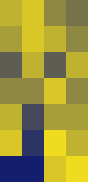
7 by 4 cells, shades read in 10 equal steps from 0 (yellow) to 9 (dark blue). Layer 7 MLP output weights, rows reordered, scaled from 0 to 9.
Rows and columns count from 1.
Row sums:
12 10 16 13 15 11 19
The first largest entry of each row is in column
4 4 1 1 2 2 1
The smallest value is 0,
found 2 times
